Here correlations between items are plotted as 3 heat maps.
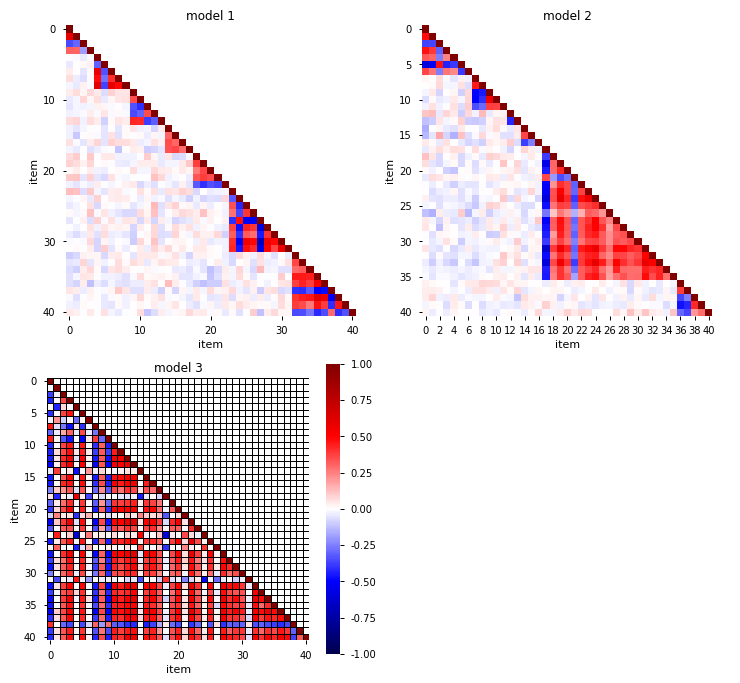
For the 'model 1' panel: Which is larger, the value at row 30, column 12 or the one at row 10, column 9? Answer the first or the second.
the second
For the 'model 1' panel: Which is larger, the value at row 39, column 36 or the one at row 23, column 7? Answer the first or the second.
the first
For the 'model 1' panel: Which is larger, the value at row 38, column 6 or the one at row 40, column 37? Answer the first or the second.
the second
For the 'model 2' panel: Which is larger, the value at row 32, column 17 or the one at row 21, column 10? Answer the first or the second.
the second
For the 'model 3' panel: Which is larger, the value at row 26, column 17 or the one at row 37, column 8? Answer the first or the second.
the second
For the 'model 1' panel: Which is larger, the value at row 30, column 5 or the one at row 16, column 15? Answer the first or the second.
the second
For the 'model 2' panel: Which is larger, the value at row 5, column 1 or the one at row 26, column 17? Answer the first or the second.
the second
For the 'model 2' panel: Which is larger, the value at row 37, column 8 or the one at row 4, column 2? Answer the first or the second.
the first
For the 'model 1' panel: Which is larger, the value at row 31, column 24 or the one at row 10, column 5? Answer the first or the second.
the second
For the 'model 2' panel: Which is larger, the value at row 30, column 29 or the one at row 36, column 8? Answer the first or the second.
the first
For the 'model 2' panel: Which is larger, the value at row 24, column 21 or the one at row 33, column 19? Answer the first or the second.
the second
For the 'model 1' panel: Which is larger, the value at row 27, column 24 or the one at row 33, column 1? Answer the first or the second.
the first
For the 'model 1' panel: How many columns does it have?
41
